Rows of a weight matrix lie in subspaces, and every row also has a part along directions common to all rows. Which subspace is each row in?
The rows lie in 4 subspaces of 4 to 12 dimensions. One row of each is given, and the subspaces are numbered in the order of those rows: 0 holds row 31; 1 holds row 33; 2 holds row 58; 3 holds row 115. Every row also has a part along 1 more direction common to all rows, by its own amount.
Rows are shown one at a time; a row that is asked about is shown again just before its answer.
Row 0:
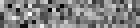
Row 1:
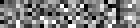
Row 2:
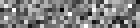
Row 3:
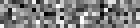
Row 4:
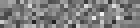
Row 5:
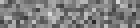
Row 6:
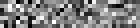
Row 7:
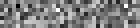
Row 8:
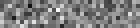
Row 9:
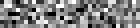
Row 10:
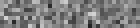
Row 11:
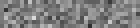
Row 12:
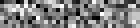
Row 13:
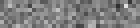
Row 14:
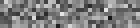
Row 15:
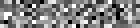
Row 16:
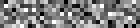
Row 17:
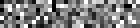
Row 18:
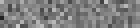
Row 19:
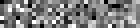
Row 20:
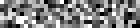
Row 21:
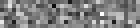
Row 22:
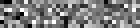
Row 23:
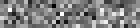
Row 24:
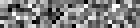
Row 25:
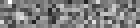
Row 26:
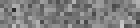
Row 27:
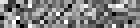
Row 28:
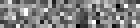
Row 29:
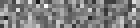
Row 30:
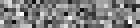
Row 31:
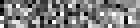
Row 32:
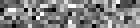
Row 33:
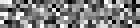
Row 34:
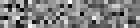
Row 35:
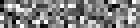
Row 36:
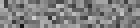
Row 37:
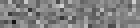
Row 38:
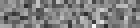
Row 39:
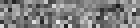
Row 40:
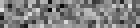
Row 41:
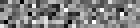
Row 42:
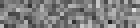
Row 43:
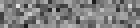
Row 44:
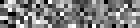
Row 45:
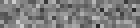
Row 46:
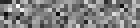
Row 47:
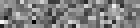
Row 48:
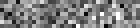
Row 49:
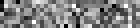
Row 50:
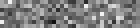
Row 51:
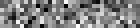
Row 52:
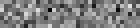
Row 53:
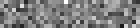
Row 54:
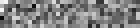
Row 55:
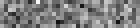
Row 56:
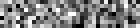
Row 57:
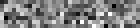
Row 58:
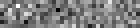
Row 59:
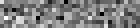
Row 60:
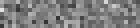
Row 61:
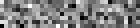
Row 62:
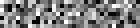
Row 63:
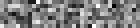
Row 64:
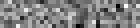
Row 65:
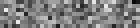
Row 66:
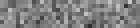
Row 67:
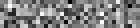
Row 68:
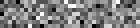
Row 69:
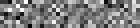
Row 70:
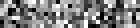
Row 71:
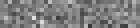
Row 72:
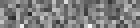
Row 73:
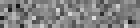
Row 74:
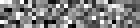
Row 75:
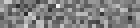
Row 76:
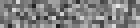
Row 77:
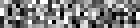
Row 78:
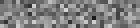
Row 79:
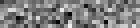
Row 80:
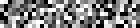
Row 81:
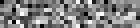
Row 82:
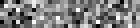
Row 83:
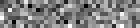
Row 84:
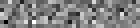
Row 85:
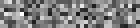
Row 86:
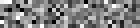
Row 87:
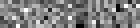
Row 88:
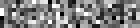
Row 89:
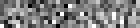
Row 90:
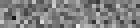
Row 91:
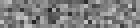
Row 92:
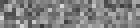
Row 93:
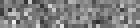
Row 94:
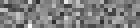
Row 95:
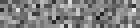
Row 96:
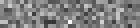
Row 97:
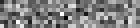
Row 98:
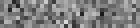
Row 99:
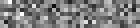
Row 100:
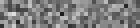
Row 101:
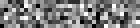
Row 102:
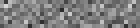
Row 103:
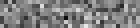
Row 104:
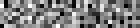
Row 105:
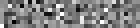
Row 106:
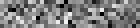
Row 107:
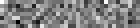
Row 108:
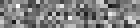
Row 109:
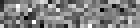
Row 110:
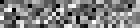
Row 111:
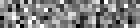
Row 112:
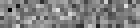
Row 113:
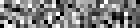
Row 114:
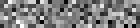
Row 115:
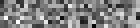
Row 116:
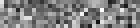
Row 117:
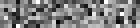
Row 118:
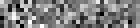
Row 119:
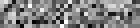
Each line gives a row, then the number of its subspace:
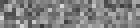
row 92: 2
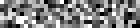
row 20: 3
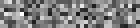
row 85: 1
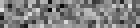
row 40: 2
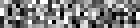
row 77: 0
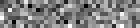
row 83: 3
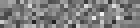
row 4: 1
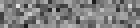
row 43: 2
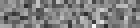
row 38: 3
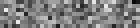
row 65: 3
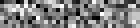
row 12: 3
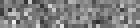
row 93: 0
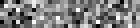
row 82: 0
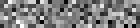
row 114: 3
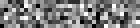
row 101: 3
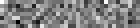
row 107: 0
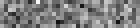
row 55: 3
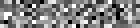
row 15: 1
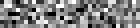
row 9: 0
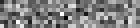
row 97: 0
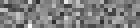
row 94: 3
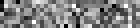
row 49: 0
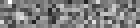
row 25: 1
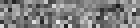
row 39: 0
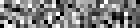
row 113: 0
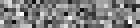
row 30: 1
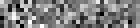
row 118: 2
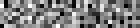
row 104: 0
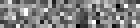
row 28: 2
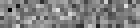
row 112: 2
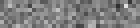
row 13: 2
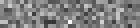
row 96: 1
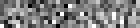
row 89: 0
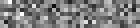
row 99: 1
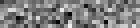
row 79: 3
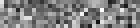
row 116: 0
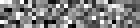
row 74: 1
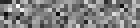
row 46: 1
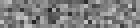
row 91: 1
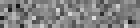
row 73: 2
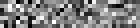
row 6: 3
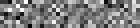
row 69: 1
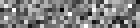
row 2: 3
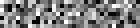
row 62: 2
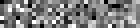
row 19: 1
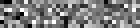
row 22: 1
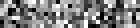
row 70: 0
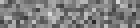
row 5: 1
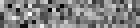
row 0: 2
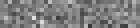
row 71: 0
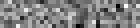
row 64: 2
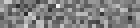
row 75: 0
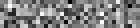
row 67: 1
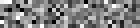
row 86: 1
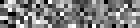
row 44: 0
